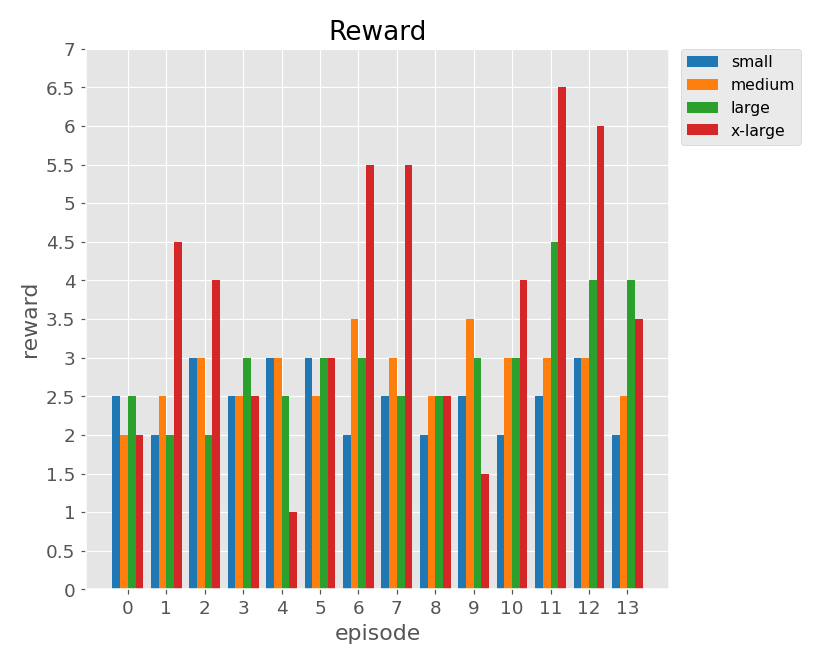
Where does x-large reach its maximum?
11
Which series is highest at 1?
x-large
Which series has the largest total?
x-large
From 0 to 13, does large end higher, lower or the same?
higher
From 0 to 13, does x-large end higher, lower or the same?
higher
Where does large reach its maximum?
11
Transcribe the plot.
Title: Reward
x-axis: episode, ticks 0 1 2 3 4 5 6 7 8 9 10 11 12 13
y-axis: reward, ticks 0 0.5 1 1.5 2 2.5 3 3.5 4 4.5 5 5.5 6 6.5 7
Legend: small, medium, large, x-large
Values:
small: 2.5 2 3 2.5 3 3 2 2.5 2 2.5 2 2.5 3 2
medium: 2 2.5 3 2.5 3 2.5 3.5 3 2.5 3.5 3 3 3 2.5
large: 2.5 2 2 3 2.5 3 3 2.5 2.5 3 3 4.5 4 4
x-large: 2 4.5 4 2.5 1 3 5.5 5.5 2.5 1.5 4 6.5 6 3.5
